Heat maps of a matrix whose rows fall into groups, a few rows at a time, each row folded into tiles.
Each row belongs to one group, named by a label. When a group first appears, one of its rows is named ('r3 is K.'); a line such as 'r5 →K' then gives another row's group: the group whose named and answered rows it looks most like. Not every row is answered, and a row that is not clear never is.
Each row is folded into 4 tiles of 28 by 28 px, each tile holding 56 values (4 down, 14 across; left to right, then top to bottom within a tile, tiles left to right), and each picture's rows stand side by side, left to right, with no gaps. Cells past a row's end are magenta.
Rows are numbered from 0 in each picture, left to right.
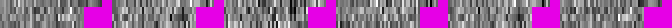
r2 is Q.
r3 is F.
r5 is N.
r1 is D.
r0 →N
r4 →D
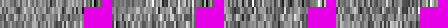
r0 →F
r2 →N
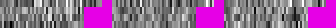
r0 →F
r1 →N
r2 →D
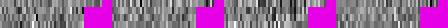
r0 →F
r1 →D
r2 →Q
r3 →F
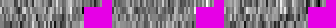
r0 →F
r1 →Q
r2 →F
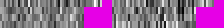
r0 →N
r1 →Q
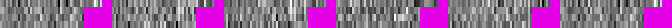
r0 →N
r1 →F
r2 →F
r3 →N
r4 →F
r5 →N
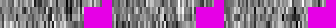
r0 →Q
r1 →F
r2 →D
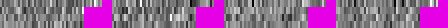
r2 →D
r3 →N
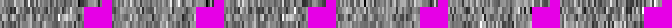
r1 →D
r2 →N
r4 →F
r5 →Q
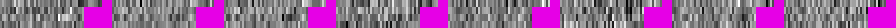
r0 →N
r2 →D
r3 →F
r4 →N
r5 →Q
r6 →D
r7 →F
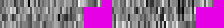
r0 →D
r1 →Q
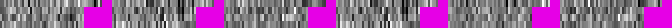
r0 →D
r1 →Q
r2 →N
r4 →N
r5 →N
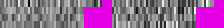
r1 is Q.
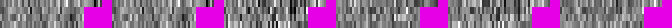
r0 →D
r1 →D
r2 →Q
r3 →N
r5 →Q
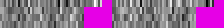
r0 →N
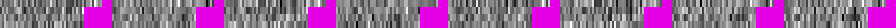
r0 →Q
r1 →D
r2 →Q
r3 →F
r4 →N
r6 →D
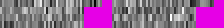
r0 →F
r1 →N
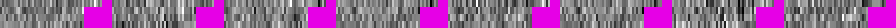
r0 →Q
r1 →F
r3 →F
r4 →N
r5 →F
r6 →Q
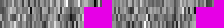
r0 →D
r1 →F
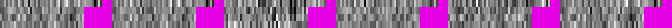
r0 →D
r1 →D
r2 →Q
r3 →D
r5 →D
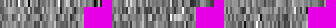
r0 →D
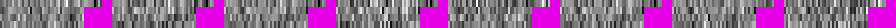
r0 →D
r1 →F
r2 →F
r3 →F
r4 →N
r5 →F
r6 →F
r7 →Q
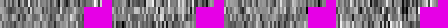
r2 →F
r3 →Q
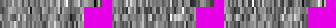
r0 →D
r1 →N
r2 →N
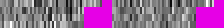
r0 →Q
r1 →N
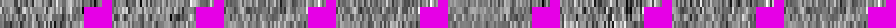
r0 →F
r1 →D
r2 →Q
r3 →Q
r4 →F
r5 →Q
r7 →Q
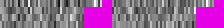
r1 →Q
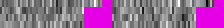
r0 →Q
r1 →D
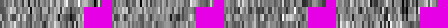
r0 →D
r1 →D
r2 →N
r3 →Q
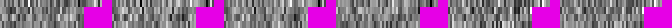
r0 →N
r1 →D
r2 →D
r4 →Q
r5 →Q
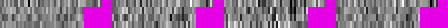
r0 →D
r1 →D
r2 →Q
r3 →D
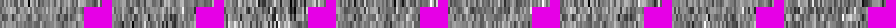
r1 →F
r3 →N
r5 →D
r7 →N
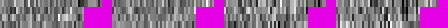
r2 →F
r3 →Q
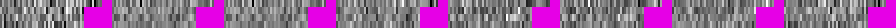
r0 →F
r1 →D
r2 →D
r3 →D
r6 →Q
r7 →F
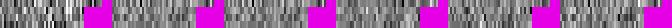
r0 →F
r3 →N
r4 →F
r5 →D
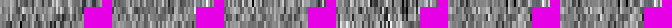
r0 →F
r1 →Q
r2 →D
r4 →N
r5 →N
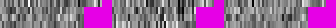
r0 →N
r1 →Q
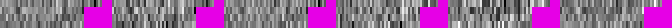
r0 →F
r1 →F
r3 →F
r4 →Q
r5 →Q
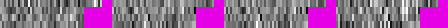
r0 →N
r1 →F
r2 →F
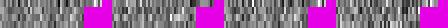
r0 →N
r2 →N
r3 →Q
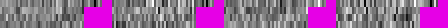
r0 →F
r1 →F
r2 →Q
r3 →D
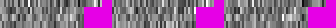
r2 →N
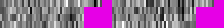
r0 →D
